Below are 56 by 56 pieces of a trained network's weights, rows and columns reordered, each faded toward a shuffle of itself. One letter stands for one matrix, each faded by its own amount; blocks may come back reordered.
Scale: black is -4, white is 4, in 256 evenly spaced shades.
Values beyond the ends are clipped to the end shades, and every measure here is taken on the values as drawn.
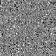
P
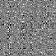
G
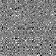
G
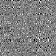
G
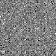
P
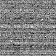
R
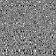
G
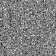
P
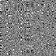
G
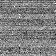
R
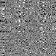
G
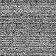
R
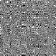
G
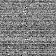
R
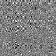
G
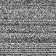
R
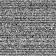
R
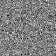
P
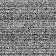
R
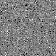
P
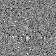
P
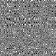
G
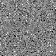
P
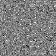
P
